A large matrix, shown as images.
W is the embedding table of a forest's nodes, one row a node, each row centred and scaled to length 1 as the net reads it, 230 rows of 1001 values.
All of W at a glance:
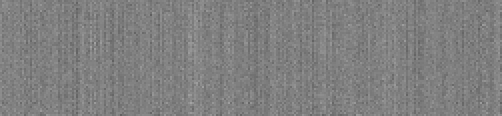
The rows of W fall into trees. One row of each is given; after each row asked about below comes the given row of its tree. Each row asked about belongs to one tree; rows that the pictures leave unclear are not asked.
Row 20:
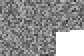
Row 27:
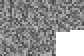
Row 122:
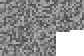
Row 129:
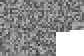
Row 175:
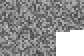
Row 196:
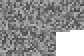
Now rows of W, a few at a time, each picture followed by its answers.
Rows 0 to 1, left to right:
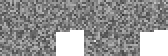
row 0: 175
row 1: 175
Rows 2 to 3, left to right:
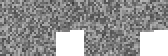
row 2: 129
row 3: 20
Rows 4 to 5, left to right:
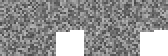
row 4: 27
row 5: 27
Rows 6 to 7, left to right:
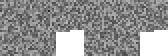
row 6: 196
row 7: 175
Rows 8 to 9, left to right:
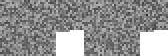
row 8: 129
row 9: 129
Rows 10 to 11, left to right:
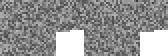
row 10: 196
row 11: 175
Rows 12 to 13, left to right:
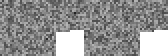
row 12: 27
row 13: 196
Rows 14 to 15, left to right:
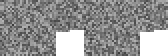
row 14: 129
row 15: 175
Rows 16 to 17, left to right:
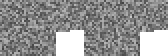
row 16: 27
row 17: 175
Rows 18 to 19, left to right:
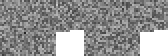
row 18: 129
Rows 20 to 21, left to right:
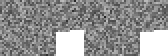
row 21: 20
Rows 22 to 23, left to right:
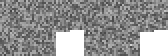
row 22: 129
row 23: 175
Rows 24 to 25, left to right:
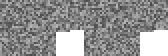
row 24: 27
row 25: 129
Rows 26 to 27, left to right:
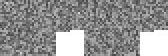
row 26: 122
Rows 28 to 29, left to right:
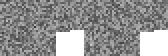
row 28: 122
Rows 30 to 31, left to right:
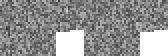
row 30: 27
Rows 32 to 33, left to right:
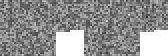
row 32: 27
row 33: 122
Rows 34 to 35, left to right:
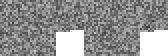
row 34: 175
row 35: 122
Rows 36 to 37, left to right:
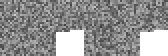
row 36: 175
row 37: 122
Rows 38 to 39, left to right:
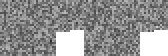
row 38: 122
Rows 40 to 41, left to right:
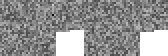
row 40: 20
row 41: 27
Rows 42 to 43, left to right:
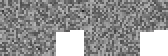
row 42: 27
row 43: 129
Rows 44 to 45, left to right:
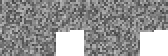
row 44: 20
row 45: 196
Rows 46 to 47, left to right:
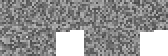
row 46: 27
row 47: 129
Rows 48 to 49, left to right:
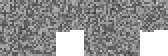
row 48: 122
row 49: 122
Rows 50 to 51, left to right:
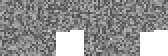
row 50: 196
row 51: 122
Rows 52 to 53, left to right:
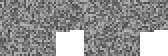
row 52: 129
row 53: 122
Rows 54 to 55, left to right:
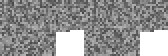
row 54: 27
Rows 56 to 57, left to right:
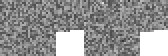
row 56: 175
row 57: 20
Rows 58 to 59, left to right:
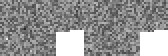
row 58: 175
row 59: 122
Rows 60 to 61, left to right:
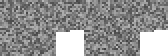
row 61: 196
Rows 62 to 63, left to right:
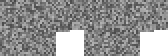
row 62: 129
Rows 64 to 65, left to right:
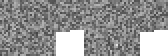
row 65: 129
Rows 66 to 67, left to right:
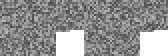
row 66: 129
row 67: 196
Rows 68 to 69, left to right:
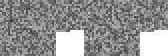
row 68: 27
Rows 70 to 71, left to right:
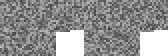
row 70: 122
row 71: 196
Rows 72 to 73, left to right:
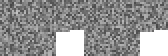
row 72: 27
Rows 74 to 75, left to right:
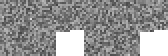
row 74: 122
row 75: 27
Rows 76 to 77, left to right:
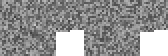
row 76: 196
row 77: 122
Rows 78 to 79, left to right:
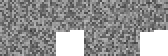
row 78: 27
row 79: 129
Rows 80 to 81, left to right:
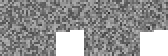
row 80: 27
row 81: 129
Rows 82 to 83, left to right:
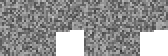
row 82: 129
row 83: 129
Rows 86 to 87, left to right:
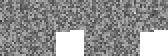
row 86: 27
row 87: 27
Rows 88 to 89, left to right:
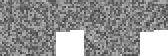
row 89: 20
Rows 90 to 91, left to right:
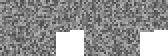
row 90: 122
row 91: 27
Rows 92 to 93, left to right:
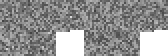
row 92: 27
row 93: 196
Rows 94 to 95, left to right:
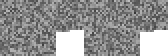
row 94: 129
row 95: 129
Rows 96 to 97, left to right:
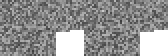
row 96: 27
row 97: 27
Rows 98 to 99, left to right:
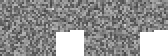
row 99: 175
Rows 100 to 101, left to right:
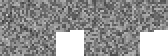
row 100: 27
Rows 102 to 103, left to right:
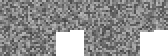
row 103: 122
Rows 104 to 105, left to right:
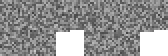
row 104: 175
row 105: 175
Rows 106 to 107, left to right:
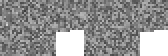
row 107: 27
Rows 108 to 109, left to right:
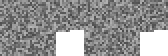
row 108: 27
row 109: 129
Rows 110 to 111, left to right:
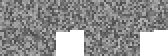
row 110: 196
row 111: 175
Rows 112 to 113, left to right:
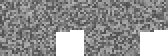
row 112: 175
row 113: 27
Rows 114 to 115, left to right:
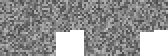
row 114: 122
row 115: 129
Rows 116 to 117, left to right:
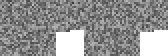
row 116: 27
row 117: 27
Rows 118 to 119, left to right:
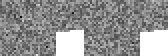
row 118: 20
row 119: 175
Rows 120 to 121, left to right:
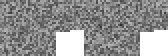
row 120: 122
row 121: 175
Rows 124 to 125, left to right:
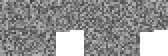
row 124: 196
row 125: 175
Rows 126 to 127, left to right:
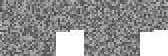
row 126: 196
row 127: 175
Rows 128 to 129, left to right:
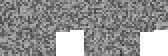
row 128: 175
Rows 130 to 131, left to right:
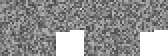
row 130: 122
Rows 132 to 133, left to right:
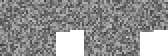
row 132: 27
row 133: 129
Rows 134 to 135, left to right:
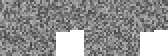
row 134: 196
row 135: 196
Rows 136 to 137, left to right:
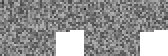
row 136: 27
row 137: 175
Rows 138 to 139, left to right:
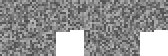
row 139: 196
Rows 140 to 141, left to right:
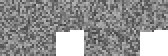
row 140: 175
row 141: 196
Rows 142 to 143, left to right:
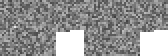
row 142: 27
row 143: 122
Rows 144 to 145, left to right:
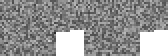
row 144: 175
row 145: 122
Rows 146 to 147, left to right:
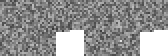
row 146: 129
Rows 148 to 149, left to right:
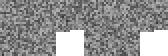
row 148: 122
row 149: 175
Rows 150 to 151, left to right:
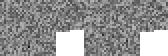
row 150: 129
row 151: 129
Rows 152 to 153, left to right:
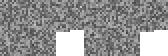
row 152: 27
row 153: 129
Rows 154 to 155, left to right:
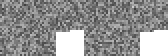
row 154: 129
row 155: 27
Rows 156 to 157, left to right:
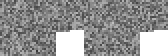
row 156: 129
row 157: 129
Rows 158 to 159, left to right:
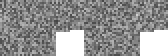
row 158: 129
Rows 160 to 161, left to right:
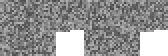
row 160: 122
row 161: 196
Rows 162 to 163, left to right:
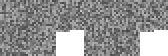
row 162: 122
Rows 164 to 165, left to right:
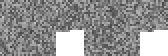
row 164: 129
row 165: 122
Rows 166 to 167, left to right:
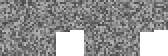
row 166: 122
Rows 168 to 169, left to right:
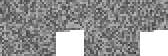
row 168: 20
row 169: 129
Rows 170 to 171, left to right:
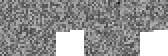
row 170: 27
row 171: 20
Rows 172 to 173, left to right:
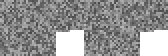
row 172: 129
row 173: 196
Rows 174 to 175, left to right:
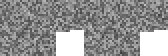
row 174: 175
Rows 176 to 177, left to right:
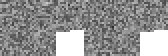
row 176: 122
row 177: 122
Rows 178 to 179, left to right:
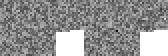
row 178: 27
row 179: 129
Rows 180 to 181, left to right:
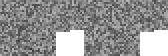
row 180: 122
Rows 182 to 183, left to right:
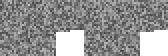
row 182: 175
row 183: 175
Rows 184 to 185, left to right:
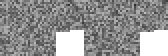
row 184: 129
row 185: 122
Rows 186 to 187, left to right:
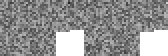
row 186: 27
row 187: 27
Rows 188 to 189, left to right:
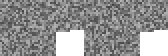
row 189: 27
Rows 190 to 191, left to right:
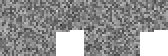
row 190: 129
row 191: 27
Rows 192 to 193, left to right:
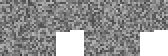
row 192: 122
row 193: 175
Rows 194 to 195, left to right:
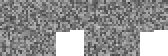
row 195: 27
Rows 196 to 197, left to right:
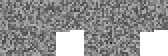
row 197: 175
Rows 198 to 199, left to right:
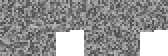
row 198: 27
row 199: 196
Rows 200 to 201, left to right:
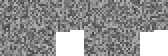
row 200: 27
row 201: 129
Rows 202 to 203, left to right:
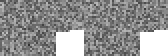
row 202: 129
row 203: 122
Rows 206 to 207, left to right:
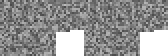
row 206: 27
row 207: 27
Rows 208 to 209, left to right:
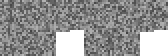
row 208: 27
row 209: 129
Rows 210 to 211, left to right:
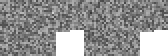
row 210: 122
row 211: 196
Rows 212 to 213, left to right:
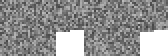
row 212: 175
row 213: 129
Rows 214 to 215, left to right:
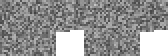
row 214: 175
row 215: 129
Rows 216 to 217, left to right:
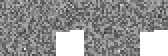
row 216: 129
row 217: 175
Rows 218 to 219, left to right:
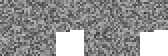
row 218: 27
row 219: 122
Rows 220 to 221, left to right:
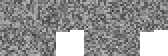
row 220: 196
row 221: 196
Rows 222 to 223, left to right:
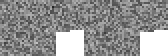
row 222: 175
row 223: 122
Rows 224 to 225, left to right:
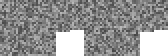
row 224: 122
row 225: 27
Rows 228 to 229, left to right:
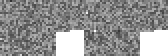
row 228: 122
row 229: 196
